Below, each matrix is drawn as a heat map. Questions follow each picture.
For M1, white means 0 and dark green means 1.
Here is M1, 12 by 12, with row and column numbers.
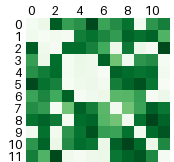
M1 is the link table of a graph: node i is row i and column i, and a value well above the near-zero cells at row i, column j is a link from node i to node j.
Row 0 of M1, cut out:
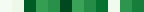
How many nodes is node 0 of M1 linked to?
9
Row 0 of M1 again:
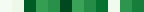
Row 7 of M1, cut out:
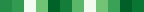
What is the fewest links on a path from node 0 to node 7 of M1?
1
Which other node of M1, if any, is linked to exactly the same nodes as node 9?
none
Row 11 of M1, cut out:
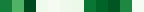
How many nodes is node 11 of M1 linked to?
7
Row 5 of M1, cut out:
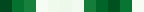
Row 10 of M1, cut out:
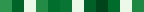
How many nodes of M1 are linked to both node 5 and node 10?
5
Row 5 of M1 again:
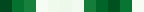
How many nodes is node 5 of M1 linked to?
7
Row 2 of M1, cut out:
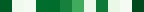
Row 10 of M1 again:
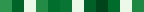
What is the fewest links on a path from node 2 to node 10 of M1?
2
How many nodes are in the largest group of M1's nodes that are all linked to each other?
6
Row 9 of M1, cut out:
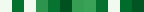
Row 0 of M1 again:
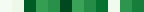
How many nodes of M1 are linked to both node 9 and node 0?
8
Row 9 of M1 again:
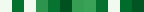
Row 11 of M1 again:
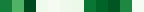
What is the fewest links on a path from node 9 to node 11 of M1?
1
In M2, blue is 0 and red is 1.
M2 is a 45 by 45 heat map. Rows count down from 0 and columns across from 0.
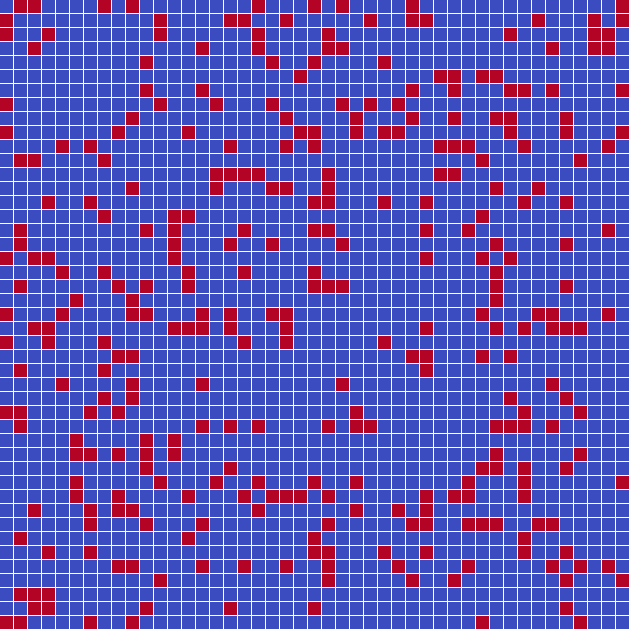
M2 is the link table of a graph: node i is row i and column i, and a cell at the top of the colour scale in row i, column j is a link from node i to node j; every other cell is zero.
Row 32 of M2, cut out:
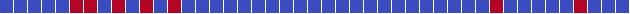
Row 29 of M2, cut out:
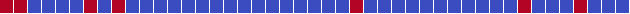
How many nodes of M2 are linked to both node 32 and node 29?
3
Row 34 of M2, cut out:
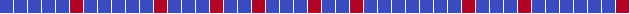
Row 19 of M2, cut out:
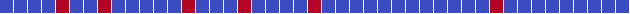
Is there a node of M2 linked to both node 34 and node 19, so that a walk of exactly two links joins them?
yes
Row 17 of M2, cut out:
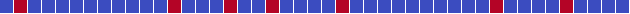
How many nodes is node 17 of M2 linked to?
7
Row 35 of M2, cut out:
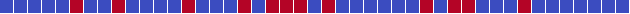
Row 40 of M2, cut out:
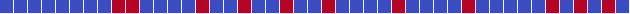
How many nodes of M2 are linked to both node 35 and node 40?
5
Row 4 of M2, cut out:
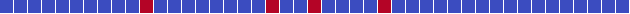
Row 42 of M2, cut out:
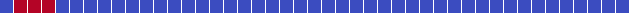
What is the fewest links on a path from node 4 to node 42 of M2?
4
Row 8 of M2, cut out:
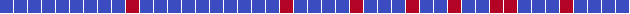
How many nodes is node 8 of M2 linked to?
8
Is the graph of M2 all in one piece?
yes
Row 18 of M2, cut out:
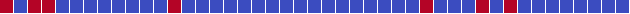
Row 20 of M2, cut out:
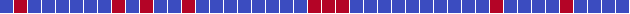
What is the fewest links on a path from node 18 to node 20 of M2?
3
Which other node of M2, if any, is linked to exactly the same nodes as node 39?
node 14
